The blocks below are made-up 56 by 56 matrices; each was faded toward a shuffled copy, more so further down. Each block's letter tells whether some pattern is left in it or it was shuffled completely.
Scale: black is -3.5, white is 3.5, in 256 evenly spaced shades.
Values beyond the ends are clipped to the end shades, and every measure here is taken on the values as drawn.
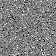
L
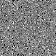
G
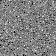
L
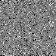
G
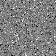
L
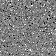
L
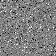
L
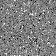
L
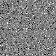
G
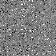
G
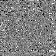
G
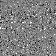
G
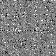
G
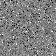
L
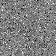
L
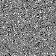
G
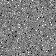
L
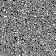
L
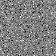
G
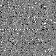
G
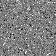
L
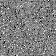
L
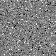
L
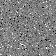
L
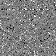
G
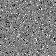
L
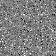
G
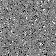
L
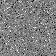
L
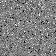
L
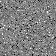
L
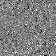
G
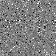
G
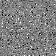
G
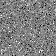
L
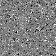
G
